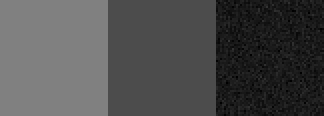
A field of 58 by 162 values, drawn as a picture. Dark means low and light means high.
The table splits into one row of 3 panels. Panel 1,1: middling, flat. Panel 1,2: low, flat. Panel 1,3: very low, fine-grained, faint in contrast.
